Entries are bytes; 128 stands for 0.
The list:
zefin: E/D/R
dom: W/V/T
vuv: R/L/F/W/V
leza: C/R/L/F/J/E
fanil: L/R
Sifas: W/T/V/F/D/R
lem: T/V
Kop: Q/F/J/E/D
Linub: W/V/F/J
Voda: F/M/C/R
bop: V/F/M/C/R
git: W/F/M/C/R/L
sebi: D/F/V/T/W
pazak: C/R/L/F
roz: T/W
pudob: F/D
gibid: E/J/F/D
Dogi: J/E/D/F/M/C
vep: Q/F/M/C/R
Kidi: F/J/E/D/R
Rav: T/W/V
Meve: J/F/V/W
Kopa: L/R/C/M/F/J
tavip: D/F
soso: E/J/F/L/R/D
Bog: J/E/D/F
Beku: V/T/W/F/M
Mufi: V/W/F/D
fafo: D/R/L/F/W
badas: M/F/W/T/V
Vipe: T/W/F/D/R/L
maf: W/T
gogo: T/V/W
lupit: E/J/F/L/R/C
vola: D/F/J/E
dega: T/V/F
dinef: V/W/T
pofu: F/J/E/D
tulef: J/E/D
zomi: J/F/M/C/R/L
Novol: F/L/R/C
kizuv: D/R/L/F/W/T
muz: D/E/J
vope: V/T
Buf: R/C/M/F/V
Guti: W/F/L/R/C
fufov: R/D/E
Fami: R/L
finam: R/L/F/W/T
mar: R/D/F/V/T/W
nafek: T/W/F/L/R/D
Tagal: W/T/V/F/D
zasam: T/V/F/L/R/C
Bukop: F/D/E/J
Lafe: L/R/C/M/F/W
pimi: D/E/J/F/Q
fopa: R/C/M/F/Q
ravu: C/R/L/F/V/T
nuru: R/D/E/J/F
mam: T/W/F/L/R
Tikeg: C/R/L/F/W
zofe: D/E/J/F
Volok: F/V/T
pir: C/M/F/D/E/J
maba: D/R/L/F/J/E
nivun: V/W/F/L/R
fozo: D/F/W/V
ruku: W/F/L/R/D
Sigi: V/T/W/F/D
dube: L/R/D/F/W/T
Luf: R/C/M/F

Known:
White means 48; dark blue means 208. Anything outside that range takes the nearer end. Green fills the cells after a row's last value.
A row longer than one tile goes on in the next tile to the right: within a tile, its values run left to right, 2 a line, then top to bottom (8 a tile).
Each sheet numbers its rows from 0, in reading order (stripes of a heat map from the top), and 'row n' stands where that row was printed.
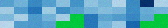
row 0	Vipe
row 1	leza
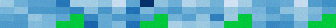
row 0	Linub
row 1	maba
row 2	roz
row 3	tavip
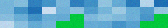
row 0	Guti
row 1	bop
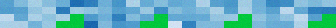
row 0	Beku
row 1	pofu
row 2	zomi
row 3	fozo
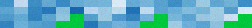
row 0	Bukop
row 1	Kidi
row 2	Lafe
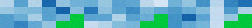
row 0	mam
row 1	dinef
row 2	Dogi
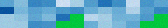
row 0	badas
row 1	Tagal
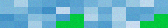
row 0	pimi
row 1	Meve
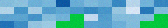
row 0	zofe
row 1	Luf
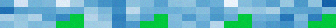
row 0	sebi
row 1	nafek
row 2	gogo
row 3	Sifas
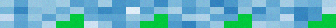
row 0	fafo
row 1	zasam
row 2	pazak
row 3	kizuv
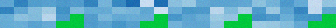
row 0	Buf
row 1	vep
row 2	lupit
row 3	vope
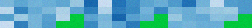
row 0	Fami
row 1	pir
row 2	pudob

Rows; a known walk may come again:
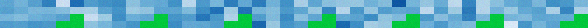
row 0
Voda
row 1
ruku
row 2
muz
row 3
pofu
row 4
zofe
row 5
fanil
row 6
git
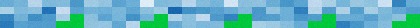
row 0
zefin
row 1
gogo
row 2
mar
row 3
vope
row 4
Bog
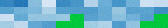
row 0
Sigi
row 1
Rav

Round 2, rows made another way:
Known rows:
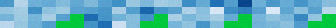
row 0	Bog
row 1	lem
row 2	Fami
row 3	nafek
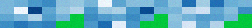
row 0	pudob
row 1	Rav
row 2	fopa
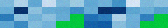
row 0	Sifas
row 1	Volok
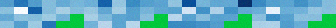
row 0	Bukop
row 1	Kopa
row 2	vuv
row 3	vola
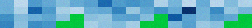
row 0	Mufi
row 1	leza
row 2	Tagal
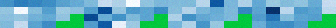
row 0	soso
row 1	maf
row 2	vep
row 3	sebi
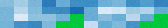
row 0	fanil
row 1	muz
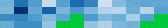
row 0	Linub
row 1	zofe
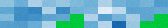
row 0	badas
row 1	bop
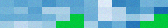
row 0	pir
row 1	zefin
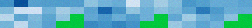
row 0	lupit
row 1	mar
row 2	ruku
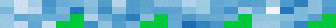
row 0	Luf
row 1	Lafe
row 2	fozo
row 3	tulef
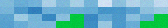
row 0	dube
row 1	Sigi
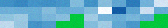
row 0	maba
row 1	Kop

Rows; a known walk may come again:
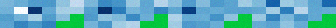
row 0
pudob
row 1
ravu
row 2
Tikeg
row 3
finam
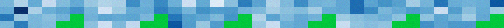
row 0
Sifas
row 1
Luf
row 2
dinef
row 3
Dogi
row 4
leza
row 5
nivun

